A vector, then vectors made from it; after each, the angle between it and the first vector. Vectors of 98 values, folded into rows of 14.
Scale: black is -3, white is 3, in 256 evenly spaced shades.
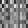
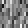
partly aligned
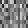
nearly parallel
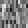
orthogonal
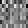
nearly parallel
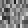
partly aligned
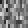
partly aligned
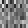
nearly opposite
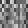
nearly parallel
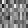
nearly parallel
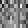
nearly parallel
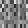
nearly opposite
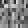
partly aligned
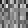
nearly parallel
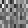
nearly opposite
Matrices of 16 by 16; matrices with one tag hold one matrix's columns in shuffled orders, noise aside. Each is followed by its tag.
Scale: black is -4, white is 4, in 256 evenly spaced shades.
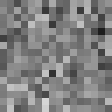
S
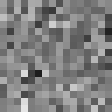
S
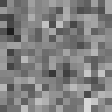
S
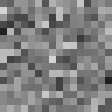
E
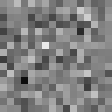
E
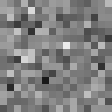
E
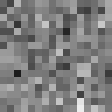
S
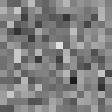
E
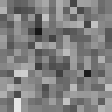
S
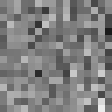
S
